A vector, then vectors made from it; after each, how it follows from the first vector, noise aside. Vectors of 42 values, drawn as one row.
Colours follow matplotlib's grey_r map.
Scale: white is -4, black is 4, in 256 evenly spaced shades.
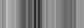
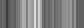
negated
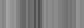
shrunk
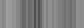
shrunk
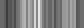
negated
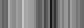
wrapped around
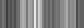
negated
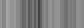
shrunk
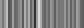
sign-scrambled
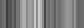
negated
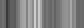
negated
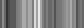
negated
